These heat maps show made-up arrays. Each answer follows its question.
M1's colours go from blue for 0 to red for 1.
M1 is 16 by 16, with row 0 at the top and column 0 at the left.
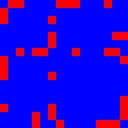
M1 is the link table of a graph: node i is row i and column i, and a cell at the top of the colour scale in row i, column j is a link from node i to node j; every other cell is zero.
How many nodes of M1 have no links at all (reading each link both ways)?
3
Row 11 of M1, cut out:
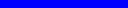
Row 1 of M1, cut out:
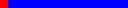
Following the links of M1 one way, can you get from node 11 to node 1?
no
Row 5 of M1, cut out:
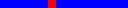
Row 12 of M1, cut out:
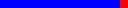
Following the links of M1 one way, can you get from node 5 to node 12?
yes
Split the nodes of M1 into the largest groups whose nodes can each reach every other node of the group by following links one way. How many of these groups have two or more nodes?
1
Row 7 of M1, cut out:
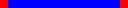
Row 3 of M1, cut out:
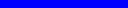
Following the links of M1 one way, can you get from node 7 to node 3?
no
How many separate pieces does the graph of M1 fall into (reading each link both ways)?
4
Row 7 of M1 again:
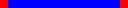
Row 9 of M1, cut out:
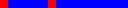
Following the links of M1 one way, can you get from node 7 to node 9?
yes
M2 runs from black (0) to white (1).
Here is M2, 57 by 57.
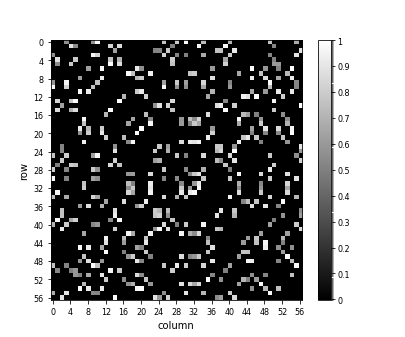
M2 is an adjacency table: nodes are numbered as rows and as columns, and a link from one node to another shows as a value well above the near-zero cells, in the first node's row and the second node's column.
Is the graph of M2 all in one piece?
no
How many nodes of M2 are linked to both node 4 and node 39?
6
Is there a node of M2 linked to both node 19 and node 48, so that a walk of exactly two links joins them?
yes
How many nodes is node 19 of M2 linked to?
9
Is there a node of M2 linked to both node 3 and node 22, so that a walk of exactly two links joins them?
no
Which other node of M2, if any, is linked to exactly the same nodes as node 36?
node 54
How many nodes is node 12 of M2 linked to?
7
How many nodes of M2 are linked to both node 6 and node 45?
8
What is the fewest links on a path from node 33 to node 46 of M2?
6
